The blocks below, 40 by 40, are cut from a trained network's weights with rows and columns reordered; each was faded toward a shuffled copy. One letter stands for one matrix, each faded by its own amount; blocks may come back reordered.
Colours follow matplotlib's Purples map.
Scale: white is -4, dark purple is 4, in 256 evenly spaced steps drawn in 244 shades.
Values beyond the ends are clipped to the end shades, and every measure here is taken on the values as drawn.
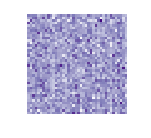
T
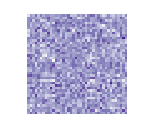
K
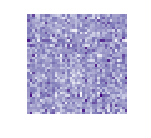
T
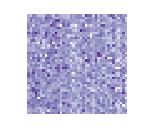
T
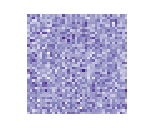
K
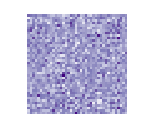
K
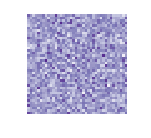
K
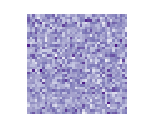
K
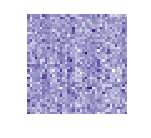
T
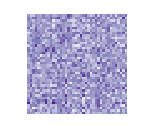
K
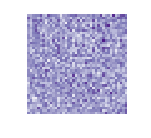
K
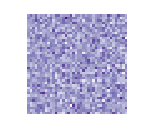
K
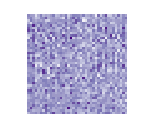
T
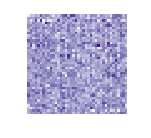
T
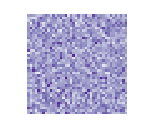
K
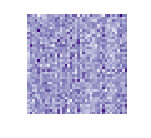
T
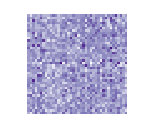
T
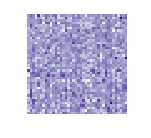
T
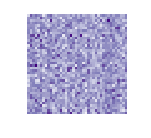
T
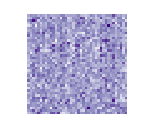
T
